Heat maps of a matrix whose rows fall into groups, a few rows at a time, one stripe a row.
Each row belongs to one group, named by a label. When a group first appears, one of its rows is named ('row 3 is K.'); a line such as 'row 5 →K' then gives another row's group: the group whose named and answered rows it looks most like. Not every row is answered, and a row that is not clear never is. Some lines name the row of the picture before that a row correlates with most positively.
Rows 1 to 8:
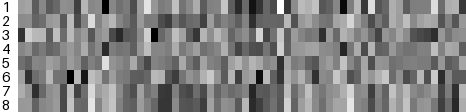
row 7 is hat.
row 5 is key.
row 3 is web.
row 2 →hat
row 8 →hat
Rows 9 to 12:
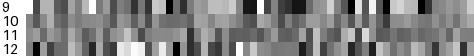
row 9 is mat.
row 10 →mat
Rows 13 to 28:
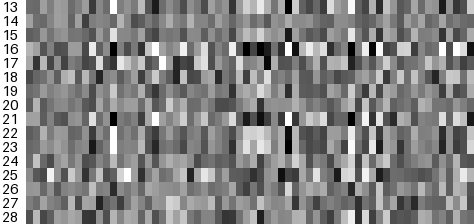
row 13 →key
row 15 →key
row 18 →web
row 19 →key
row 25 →mat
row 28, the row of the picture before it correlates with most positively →11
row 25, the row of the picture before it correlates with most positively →11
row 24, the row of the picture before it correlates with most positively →11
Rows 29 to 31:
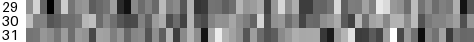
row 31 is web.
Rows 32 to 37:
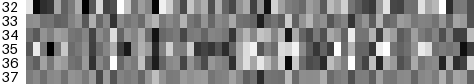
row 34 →key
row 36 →key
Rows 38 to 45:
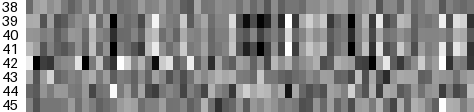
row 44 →key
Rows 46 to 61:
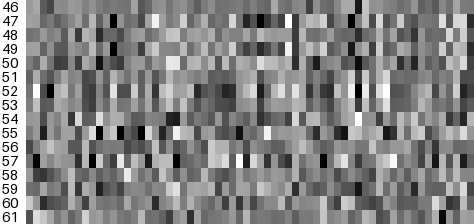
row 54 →hat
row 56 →web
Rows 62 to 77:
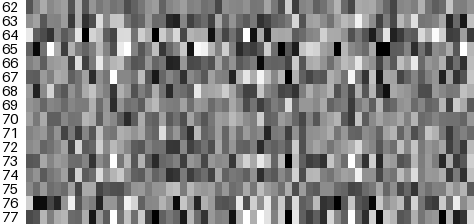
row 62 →web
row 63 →hat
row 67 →key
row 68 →mat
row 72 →hat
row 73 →key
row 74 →hat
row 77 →key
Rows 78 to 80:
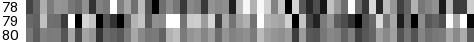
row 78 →key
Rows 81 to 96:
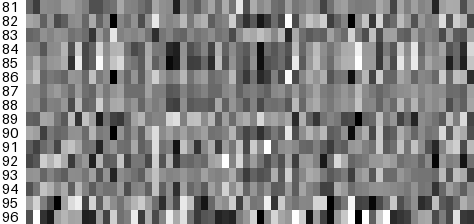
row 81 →web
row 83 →key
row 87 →hat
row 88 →hat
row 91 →web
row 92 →web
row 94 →web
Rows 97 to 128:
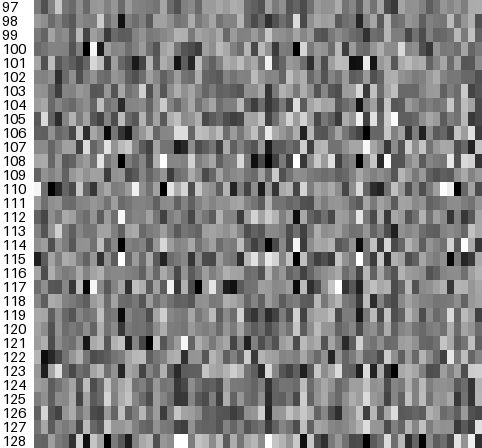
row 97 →mat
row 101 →mat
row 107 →hat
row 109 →web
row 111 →mat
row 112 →key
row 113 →mat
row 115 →key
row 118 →mat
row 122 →web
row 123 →mat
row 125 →hat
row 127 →hat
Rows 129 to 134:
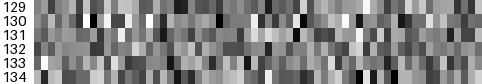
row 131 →key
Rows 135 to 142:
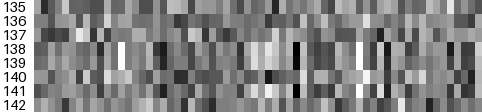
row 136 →hat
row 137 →web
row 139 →key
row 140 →hat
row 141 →key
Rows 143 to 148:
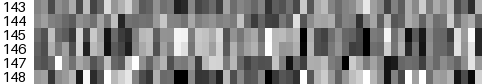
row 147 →mat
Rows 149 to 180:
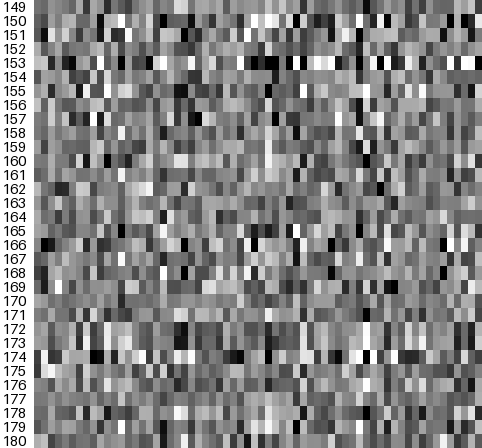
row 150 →key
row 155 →hat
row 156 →mat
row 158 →key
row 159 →mat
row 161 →key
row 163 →mat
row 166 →web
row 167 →key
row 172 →hat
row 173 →hat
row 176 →hat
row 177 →key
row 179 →key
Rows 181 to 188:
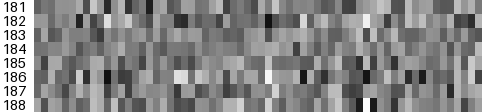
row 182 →hat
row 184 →key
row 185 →mat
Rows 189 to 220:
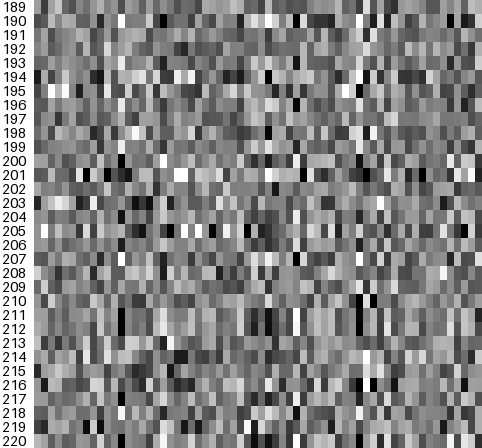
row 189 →mat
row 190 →key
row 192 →hat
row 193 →key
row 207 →key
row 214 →hat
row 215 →web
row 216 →mat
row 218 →key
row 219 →web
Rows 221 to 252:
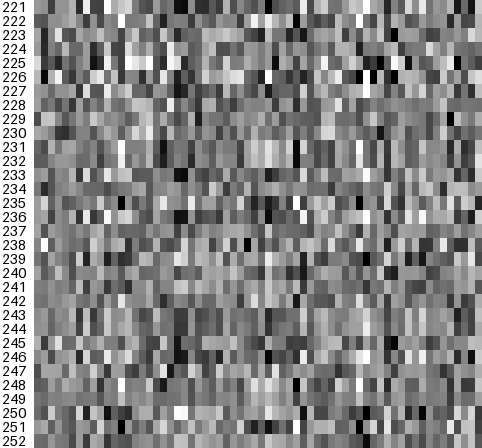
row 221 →hat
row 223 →mat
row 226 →mat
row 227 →hat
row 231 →key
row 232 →key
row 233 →hat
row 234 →web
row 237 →mat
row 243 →hat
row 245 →mat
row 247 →web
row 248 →key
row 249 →key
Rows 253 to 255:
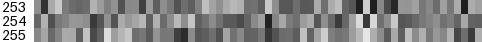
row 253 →mat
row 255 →hat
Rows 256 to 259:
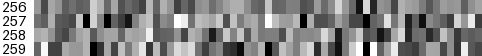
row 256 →mat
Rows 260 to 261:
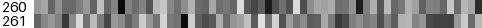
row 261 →web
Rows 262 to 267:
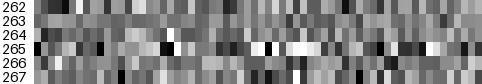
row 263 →web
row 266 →mat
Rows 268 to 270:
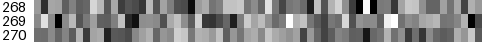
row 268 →mat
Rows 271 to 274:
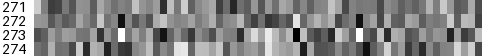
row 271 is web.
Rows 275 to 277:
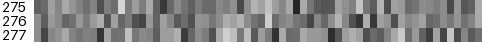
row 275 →key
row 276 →mat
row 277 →web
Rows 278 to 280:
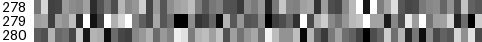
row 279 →hat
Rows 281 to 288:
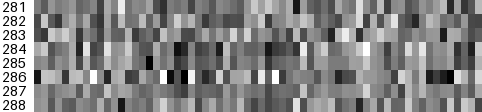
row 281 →key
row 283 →web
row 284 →hat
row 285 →hat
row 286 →web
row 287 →hat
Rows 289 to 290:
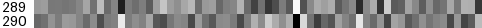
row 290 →key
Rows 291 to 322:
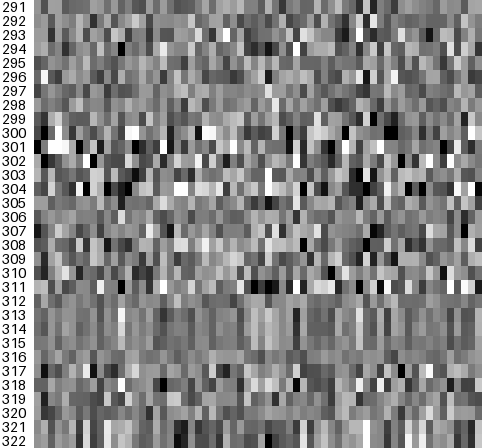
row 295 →web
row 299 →mat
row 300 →mat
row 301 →web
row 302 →web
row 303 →mat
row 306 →key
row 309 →mat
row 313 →key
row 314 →key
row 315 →key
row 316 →mat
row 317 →web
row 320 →web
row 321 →hat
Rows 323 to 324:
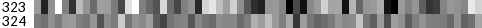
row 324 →key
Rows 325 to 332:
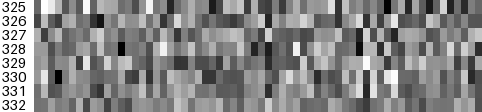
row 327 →mat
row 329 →hat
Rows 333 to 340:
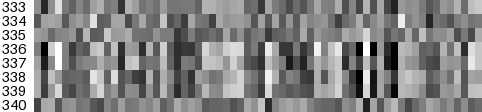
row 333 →mat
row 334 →web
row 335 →hat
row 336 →mat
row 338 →mat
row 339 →mat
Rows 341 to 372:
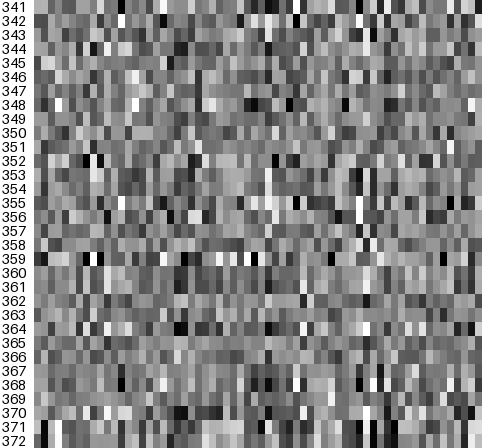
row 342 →key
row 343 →mat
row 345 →web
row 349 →hat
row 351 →web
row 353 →mat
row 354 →mat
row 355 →key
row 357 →mat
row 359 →web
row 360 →hat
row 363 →web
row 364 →hat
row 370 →hat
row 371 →mat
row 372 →mat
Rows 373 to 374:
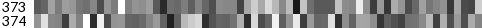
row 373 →key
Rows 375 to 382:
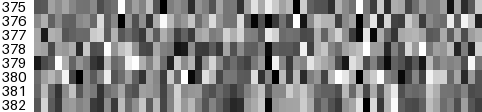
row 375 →key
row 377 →mat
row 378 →hat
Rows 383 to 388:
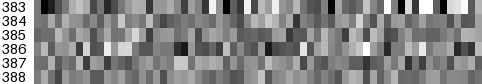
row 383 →web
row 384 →key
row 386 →hat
